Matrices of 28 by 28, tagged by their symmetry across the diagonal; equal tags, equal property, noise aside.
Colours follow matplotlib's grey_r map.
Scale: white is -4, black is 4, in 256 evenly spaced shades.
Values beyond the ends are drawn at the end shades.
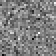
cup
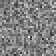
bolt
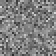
cup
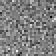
cup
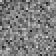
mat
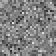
mat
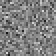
bolt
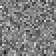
bolt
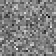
cup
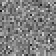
bolt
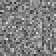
bolt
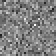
bolt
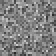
mat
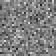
cup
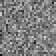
bolt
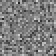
mat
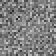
mat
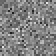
mat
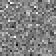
bolt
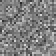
mat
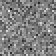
cup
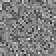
mat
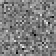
mat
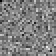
mat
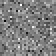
cup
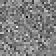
cup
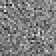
cup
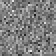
bolt
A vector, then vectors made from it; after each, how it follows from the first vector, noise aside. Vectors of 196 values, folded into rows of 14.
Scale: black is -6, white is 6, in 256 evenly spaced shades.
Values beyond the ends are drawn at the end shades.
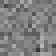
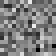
scaled up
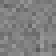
shrunk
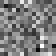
scaled up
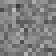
reversed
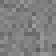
shrunk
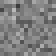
reversed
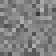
wrapped around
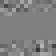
partly zeroed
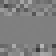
partly zeroed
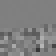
partly zeroed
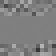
partly zeroed
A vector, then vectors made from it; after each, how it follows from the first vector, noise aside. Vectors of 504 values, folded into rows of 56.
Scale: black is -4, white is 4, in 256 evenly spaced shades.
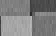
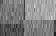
wrapped around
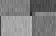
copied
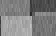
copied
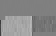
partly zeroed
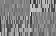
sign-scrambled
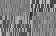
sign-scrambled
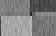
copied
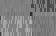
partly zeroed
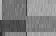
wrapped around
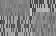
sign-scrambled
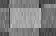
wrapped around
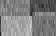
copied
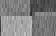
copied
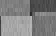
copied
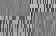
sign-scrambled
